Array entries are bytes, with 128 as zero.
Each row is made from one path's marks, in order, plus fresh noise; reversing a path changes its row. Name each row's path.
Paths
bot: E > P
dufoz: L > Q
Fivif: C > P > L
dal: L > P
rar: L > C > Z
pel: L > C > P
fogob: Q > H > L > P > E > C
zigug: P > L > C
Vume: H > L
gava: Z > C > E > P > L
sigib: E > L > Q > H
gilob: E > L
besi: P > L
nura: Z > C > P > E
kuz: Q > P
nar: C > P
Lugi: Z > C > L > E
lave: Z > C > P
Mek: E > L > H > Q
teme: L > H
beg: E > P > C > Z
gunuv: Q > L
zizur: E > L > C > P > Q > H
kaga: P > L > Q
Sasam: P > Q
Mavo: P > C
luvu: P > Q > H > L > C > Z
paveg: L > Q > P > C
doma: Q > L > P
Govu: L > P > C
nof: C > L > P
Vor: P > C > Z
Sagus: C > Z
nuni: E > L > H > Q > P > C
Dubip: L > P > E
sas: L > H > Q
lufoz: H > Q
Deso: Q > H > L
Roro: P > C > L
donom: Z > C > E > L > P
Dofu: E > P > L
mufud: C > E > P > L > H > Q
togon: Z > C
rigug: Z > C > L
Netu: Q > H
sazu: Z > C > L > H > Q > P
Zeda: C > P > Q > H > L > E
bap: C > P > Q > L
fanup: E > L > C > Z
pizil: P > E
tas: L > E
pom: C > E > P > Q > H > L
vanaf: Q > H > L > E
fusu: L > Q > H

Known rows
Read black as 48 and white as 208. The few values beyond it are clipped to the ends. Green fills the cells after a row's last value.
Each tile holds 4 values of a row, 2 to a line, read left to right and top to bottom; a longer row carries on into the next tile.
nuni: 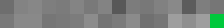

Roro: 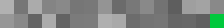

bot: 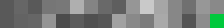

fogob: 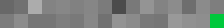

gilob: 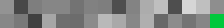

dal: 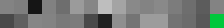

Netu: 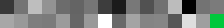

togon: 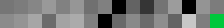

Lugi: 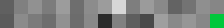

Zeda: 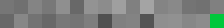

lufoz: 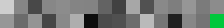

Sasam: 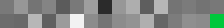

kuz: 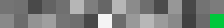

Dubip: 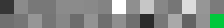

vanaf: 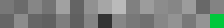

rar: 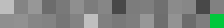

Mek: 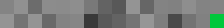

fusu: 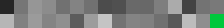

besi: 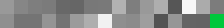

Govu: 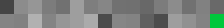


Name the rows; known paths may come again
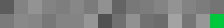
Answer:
nuni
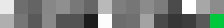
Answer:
Vume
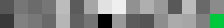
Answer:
tas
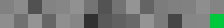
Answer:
Mek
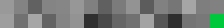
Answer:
sas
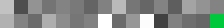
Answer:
gunuv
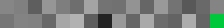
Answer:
kaga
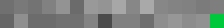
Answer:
Zeda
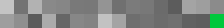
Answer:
Roro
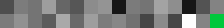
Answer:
teme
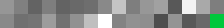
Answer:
besi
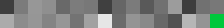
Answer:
fusu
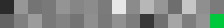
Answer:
Dubip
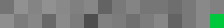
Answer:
mufud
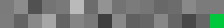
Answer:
pel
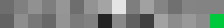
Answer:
Lugi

